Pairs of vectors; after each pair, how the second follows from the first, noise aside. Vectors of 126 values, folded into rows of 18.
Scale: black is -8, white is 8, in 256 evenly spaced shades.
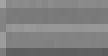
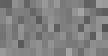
shuffled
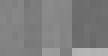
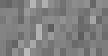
shuffled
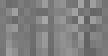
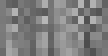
scaled up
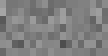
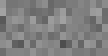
copied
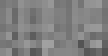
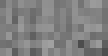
copied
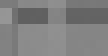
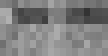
scaled up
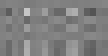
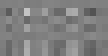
copied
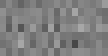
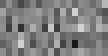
scaled up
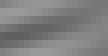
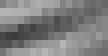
scaled up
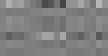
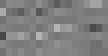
wrapped around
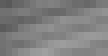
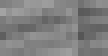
wrapped around
